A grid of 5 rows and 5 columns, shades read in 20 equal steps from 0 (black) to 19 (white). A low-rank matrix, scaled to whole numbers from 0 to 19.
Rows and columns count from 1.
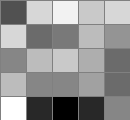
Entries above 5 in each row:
5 5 5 5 2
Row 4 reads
14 10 10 12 8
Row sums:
71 58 60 54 35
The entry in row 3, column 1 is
10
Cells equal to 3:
2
